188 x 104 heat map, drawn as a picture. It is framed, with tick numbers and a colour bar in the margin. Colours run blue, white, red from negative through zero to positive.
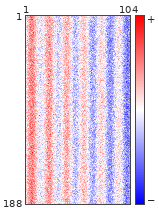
On average the colour sits 50% of the way up the scale. The field climbs toward the left. The values follow a bell shape. Stripes running up and down repeat 6 times from left to right.
